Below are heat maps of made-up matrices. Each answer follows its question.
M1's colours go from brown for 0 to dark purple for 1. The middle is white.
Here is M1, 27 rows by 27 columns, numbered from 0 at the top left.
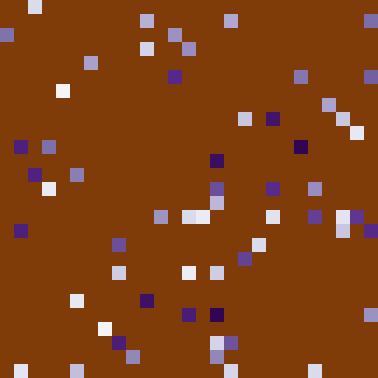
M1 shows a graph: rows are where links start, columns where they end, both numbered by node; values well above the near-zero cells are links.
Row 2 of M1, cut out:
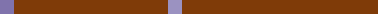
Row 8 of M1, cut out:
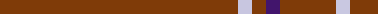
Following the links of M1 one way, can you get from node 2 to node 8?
yes
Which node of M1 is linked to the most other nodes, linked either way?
node 15
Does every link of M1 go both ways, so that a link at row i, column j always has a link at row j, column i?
yes
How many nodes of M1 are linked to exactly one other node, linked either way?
9
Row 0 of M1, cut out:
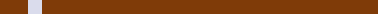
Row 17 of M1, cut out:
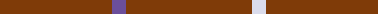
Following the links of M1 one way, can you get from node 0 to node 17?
yes
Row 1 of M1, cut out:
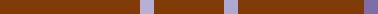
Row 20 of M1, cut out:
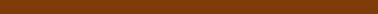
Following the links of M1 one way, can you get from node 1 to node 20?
no
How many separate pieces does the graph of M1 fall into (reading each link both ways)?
4
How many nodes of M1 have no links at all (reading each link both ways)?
1
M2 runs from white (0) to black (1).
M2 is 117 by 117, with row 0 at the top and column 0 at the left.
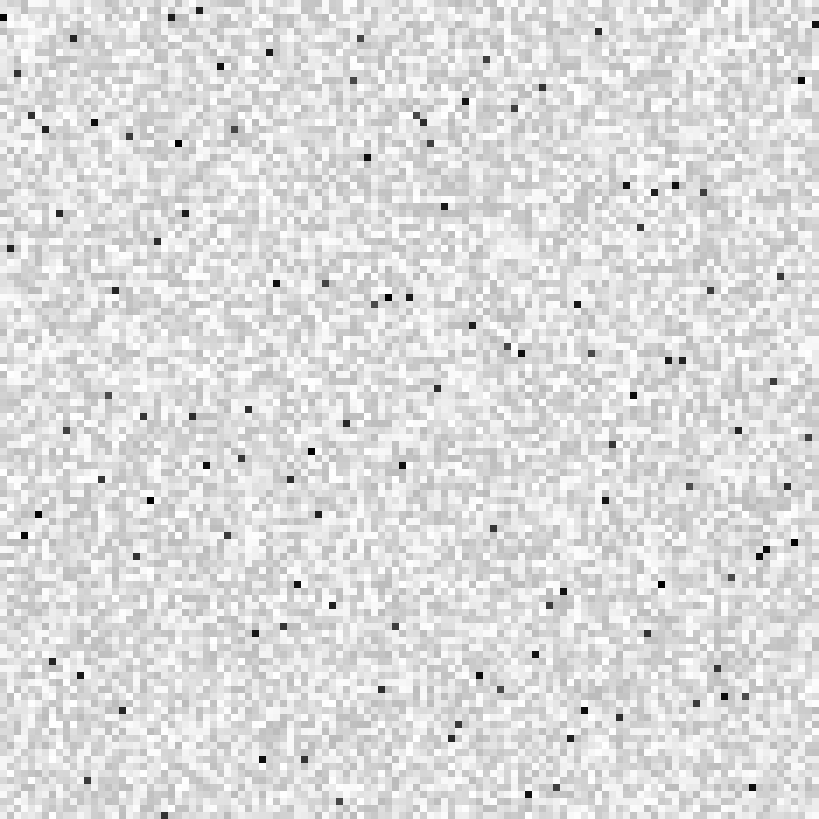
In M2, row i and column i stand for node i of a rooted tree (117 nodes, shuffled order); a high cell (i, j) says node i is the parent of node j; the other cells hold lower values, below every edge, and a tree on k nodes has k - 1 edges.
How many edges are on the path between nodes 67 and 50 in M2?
7
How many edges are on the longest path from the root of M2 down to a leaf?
14
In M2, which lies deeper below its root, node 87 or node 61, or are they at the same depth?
the same depth
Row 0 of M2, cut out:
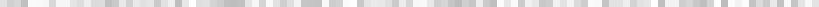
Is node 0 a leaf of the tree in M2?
yes
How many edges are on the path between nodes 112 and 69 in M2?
1
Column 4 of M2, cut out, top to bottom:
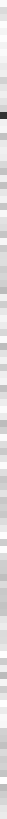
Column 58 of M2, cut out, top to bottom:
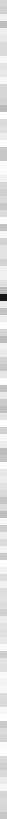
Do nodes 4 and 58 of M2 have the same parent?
no
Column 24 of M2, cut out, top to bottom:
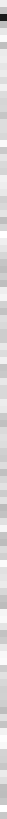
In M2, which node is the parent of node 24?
2
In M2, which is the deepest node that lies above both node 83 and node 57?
68
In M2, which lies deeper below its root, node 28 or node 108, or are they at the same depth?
node 28
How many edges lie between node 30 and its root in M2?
0
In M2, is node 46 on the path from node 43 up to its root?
no
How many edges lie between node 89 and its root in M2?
2
